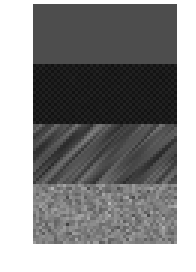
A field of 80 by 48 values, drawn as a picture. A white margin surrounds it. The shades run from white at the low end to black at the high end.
The table splits into 4 rows of 1 panel. Panel 1,1: high, flat. Panel 2,1: very high, checkered, faint in contrast. Panel 3,1: high, slanting up to the right. Panel 4,1: middling, fine-grained.
